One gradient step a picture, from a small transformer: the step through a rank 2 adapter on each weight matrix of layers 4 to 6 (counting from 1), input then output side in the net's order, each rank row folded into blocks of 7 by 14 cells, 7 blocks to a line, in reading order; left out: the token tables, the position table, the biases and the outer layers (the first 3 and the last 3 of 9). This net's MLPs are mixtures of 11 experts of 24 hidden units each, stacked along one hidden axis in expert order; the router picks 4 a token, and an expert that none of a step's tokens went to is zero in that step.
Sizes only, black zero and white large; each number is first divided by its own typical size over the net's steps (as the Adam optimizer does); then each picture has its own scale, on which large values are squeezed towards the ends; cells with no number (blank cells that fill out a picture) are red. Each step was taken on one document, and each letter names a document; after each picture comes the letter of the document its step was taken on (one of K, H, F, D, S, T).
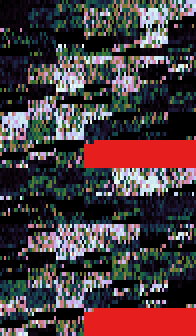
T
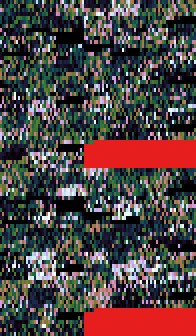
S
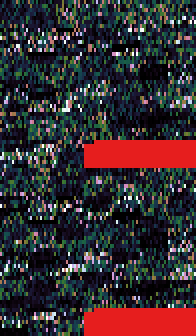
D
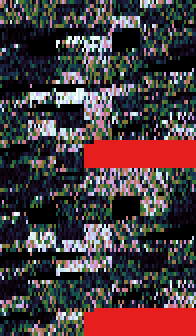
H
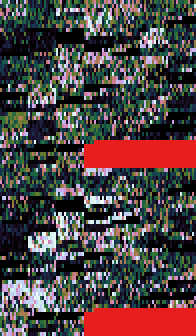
T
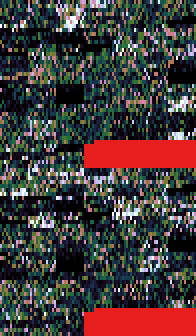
S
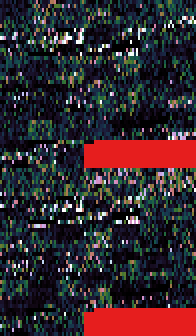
D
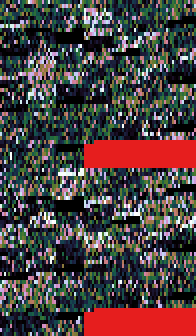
S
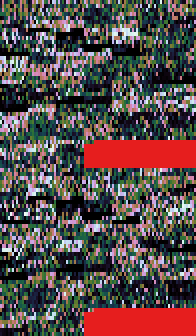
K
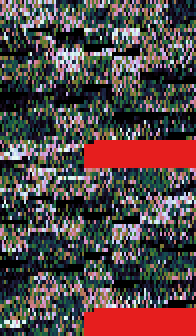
K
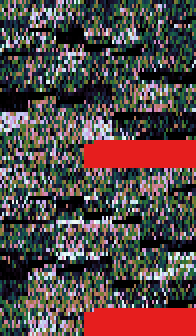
K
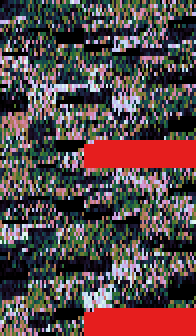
T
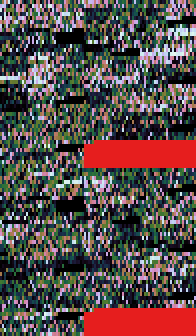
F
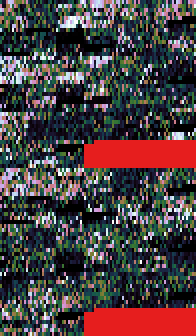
S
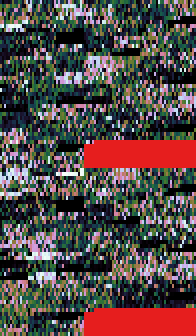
F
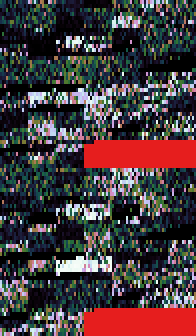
H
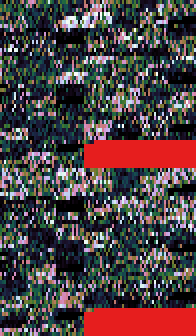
S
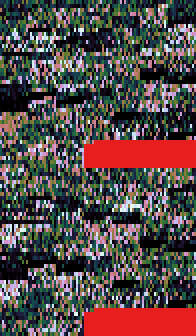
K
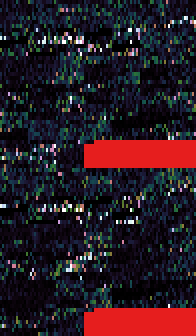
D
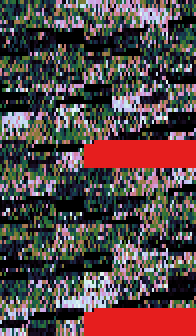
T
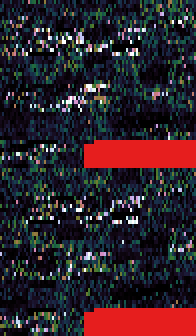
D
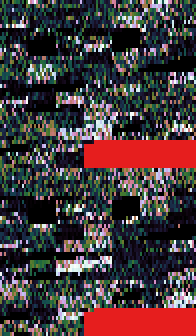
H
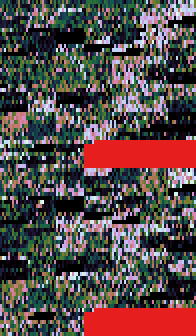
T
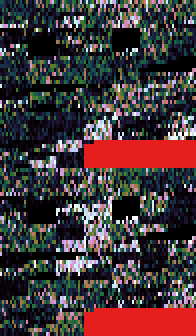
H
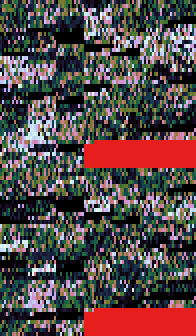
F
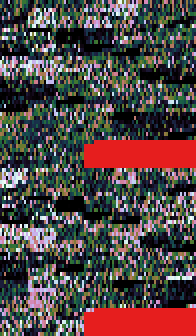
K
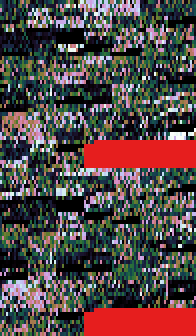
F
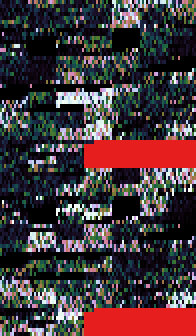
H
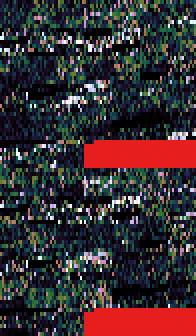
D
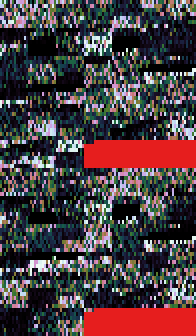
H
